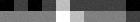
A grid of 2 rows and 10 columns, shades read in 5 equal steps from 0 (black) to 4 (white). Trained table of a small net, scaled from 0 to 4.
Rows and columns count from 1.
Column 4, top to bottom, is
1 2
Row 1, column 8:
1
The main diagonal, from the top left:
0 2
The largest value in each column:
2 2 2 2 4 3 2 2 2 1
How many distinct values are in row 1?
3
